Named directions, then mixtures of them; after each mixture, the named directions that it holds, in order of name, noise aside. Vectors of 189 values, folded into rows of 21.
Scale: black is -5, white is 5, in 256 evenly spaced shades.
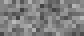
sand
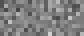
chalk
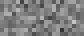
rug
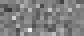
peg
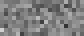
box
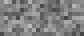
sand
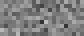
box, rug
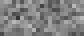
sand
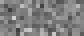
chalk, peg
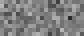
chalk, rug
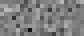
peg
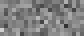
box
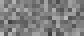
chalk, sand
